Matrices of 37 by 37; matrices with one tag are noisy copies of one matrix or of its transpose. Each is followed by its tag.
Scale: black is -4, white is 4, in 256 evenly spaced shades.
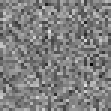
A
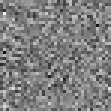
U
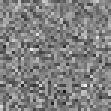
A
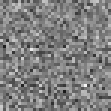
A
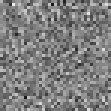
U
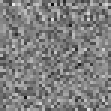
U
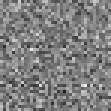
A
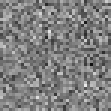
A
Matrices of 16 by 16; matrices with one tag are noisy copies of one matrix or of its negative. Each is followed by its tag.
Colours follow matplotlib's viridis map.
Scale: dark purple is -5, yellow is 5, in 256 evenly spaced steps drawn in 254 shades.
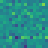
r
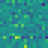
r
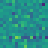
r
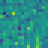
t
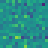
r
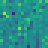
t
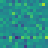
r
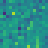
t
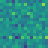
r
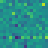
r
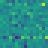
r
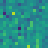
t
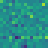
r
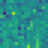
t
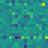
r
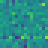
r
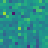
t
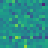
r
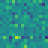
r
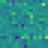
r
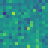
t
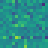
r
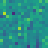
t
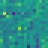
t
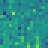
t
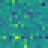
r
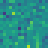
t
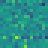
r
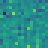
t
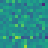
r
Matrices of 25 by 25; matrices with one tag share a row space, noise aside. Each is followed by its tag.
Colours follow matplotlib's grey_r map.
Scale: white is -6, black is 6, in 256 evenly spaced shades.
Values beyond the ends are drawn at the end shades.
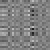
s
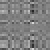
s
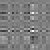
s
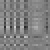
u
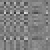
u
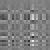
s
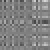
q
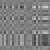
q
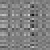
s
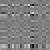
s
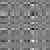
s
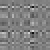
s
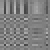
u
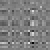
s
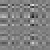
s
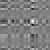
s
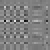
u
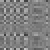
u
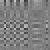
u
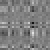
s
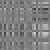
q
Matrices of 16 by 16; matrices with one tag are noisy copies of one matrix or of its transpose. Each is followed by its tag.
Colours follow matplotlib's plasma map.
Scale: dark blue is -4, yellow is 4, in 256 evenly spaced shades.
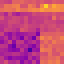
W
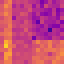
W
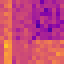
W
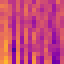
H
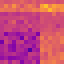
W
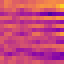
H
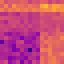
W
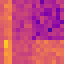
W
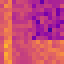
W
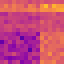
W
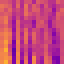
H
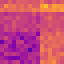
W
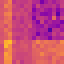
W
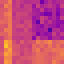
W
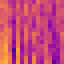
H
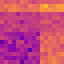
W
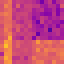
W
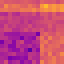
W
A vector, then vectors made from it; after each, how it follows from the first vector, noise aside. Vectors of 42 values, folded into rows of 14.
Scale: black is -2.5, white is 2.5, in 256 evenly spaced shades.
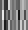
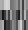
sign-scrambled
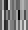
copied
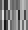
copied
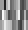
sign-scrambled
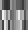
sign-scrambled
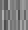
shrunk
